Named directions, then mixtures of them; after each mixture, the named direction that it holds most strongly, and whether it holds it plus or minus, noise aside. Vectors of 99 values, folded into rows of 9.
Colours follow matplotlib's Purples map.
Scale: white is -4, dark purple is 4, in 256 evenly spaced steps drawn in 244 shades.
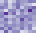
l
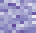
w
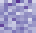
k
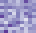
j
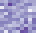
l, minus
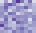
k, plus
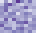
k, plus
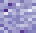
l, minus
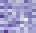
j, plus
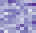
l, minus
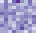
k, plus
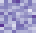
k, plus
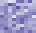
w, plus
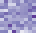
w, minus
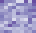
k, minus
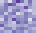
k, plus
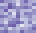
j, plus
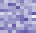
w, plus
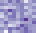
j, minus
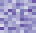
j, minus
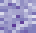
w, plus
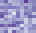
j, plus
